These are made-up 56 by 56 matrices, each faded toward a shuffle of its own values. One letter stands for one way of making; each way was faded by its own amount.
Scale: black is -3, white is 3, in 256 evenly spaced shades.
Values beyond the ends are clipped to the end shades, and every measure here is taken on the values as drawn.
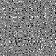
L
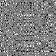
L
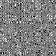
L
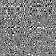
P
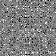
L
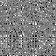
P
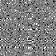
P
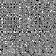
P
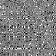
P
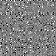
L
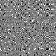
P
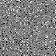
L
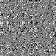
L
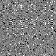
L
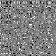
P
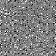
L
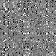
L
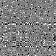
P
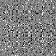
L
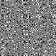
L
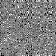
L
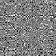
P
